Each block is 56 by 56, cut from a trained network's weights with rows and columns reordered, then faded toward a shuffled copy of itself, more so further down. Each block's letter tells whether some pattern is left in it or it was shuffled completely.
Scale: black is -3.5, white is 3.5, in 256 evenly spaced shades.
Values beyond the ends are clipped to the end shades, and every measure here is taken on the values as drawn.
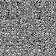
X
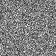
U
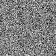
U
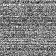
X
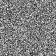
U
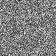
U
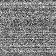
X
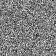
U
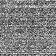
X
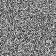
U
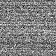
X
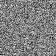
U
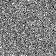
U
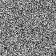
U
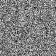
U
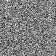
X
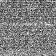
X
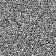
U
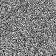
U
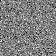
X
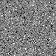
X
